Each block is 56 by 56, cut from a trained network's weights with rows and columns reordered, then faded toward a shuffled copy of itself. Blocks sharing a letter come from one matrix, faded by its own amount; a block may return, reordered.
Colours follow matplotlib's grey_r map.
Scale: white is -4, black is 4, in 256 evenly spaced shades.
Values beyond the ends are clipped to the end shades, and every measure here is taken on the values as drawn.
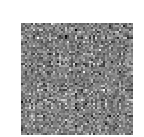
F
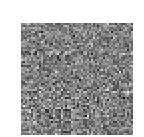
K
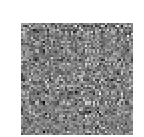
F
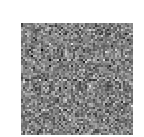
K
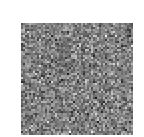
K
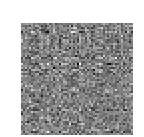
F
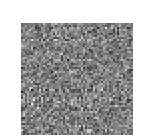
K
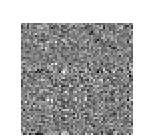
F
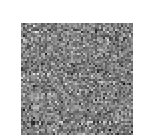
K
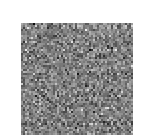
K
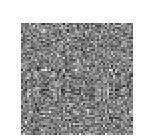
K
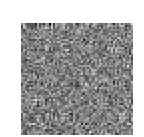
K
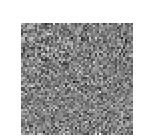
K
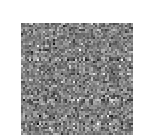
F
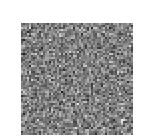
K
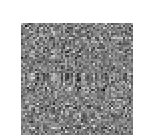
F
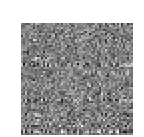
F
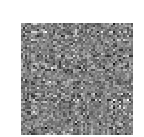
F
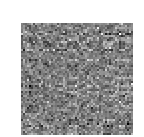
F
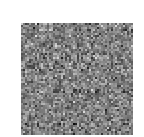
K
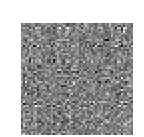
F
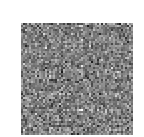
K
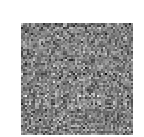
K
